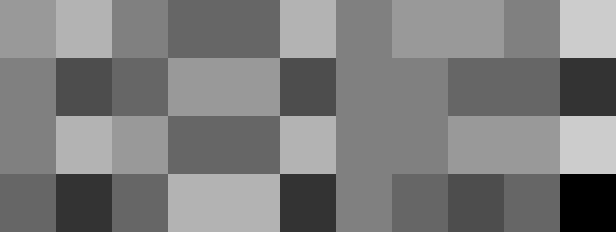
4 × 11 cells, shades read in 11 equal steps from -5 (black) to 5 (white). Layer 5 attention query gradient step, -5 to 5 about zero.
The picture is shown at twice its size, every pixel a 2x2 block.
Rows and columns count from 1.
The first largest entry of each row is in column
11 4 11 4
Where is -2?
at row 2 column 2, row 2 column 6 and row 4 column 9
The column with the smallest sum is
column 11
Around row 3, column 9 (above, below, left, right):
-1 -2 0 1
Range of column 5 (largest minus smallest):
3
